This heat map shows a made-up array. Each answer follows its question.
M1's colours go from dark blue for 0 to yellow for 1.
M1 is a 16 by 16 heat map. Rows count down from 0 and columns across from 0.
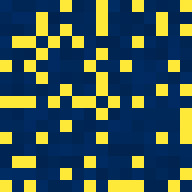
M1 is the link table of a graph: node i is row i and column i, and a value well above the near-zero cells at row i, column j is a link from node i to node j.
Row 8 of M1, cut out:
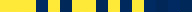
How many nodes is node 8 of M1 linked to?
8
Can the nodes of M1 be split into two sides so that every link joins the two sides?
no
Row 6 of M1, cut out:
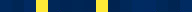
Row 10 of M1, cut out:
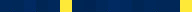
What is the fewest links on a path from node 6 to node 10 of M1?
4
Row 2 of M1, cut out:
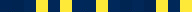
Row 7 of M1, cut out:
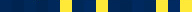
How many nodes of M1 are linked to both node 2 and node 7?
4
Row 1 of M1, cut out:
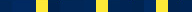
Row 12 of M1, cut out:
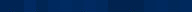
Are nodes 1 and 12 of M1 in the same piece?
no
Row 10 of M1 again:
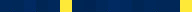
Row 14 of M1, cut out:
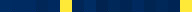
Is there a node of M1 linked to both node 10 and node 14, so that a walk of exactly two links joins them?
yes
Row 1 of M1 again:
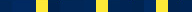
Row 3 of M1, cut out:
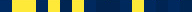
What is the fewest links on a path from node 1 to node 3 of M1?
1
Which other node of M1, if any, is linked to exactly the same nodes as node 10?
node 14
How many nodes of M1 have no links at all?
1
